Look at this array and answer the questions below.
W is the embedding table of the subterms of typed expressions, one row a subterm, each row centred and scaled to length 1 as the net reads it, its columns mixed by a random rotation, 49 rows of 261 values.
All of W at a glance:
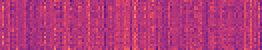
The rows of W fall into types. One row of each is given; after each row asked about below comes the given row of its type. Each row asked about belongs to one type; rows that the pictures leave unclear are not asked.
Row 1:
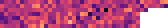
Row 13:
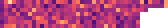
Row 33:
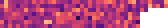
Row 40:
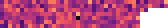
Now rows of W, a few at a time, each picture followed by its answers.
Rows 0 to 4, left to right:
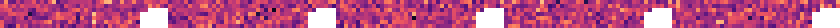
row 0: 33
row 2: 40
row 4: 33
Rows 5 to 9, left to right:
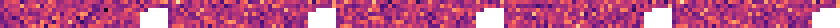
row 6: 13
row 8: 13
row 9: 13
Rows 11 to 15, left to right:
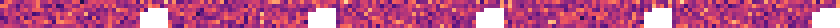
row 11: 1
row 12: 33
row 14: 33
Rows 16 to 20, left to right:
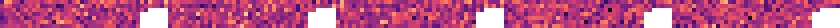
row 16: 13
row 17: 13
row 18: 33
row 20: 40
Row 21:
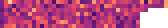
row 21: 13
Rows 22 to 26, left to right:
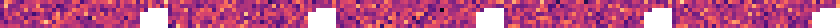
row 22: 33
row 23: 40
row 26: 13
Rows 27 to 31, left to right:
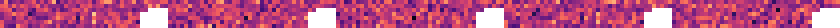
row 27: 33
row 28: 40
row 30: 33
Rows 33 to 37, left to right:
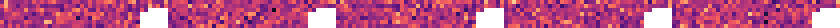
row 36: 13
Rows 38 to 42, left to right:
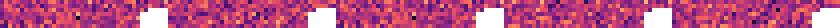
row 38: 40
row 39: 1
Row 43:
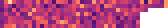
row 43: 13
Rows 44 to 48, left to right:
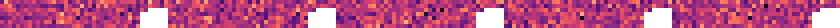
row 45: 1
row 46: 1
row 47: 40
